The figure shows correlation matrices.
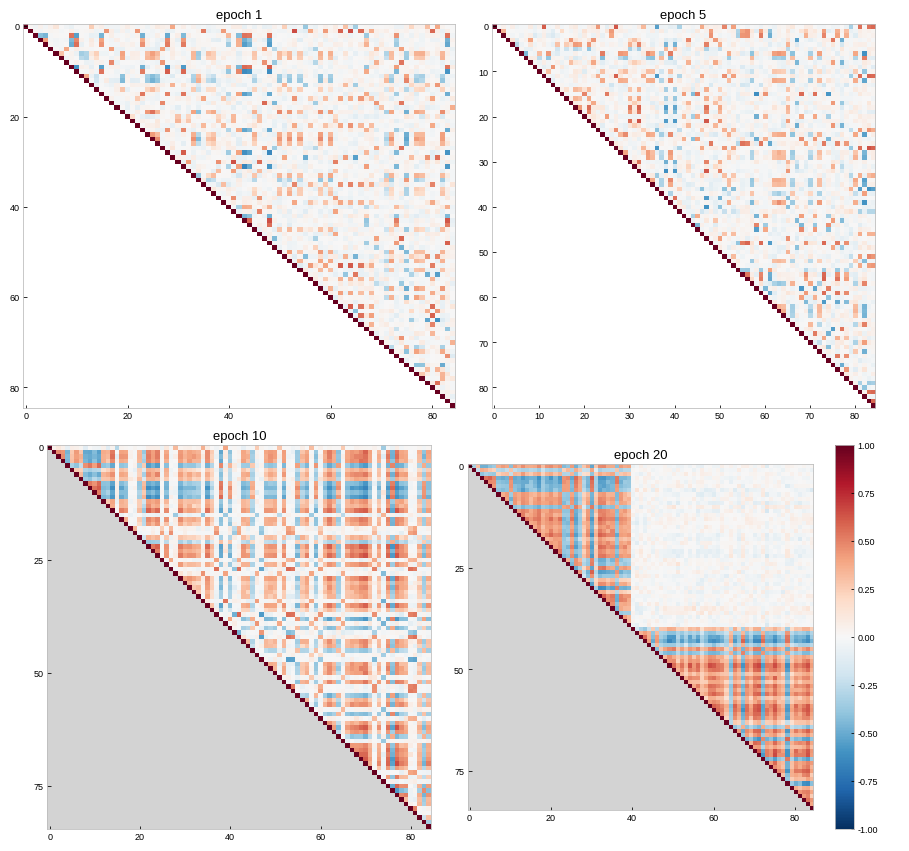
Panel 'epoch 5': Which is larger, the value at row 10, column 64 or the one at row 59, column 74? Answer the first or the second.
the first
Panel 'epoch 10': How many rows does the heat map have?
85
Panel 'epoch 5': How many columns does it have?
85
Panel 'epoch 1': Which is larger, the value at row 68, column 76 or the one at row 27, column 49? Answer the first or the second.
the first
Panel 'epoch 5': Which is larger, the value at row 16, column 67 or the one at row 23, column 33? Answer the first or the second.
the second
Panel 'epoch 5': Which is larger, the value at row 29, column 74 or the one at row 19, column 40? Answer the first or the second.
the first
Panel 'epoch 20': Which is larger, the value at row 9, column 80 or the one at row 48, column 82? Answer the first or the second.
the second
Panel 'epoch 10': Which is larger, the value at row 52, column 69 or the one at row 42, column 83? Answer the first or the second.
the first
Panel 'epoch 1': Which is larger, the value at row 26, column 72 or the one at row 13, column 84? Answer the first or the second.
the first
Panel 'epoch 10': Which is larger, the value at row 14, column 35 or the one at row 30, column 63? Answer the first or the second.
the first
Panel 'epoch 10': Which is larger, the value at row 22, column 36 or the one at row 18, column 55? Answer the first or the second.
the first
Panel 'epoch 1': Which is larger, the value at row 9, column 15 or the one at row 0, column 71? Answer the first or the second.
the second
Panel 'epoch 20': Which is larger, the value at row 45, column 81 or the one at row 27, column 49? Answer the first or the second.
the first
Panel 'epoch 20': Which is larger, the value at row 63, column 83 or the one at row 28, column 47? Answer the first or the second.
the first
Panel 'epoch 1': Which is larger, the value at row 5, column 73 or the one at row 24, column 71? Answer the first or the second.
the first
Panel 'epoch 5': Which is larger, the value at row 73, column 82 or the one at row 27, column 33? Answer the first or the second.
the second
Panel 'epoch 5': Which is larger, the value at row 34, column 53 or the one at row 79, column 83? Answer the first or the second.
the first
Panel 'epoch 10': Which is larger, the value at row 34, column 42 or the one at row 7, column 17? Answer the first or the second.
the second
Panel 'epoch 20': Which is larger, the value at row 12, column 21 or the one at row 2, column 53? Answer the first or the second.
the first
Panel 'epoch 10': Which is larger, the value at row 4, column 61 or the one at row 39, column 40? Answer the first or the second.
the second
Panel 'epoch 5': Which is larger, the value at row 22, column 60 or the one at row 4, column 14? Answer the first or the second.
the second
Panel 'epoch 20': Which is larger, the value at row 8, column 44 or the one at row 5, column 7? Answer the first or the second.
the first
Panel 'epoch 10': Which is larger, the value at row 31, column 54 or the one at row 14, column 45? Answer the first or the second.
the first
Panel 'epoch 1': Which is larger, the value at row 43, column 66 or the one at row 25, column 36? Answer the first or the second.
the second
